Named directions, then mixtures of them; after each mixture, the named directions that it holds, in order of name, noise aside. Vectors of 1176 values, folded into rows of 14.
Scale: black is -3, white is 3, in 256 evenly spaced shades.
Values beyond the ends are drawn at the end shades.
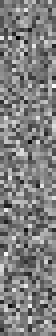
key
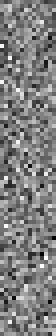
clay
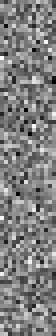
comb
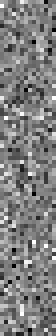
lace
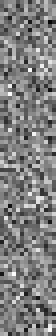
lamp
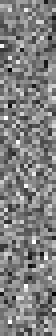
clay, key, lace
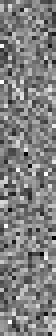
clay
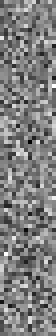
key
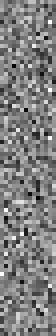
comb, key, lamp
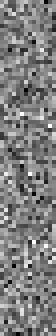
lace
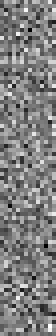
key, lamp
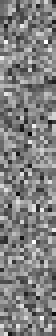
comb, lamp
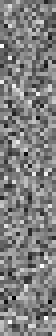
clay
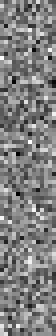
comb, key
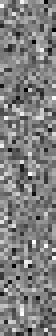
lace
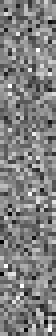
lamp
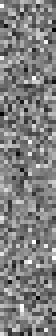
comb, lace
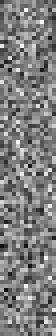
clay, key
